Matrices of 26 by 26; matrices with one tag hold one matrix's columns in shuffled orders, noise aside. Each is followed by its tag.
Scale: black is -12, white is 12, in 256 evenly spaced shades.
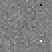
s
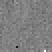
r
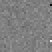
s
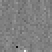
r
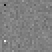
s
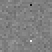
s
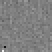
r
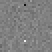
s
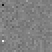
s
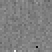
r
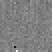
r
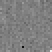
r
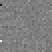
s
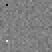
s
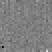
r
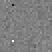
s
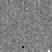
r
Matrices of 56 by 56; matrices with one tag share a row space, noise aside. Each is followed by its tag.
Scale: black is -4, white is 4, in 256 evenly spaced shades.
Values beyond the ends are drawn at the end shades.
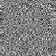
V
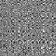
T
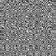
V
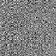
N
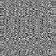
V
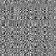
N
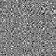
T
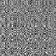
N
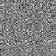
V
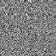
N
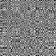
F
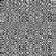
V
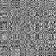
F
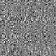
N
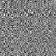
N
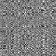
T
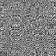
F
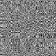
F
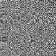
F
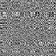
F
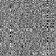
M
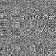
F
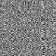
T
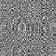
T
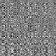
N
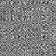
T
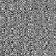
N
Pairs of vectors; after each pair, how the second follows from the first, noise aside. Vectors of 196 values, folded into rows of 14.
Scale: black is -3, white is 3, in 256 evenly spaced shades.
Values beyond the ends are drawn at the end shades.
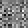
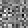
negated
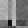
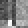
negated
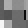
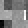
negated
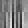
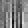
copied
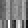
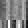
copied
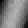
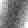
negated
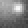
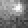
copied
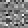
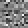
copied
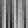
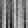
copied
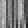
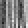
negated
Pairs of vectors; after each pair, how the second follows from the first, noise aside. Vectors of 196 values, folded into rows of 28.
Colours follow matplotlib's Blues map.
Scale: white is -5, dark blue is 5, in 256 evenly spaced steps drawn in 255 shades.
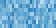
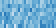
shuffled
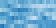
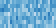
shuffled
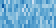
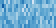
copied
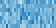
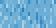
partly zeroed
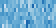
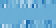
partly zeroed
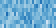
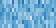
shuffled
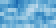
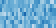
shuffled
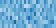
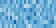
copied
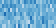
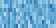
sign-scrambled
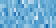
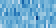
sign-scrambled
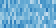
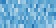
shuffled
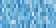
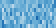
shuffled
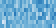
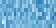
copied
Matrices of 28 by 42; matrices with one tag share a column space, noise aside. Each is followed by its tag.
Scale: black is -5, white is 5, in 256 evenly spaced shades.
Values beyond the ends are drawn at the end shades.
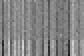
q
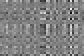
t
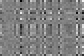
t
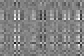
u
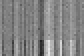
q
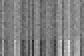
q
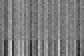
q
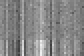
q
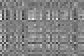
u
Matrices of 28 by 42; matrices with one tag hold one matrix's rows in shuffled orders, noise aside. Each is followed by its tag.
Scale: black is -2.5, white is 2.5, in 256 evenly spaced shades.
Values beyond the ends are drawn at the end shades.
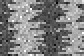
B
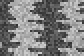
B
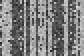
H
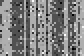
H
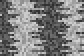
B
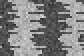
B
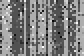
H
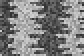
B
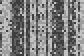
H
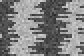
B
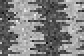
B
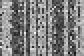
H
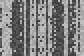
H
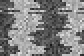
B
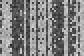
H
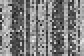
H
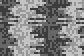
B
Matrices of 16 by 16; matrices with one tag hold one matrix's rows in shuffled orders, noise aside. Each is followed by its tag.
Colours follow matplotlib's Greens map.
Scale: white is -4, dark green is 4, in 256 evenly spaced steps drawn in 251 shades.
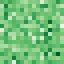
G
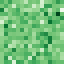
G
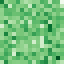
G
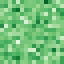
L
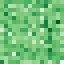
G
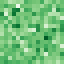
L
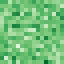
L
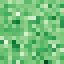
L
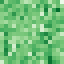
G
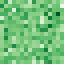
G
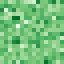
L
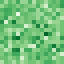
L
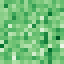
G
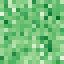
G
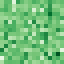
G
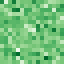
L
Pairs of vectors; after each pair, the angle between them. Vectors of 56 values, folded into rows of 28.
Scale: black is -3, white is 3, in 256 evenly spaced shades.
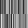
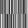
nearly parallel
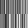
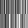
nearly parallel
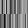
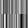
partly opposed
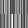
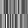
orthogonal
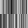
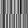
orthogonal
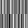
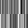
partly opposed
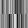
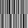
orthogonal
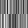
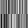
nearly opposite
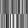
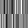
partly aligned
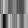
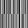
orthogonal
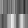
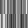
partly opposed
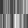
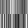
partly opposed
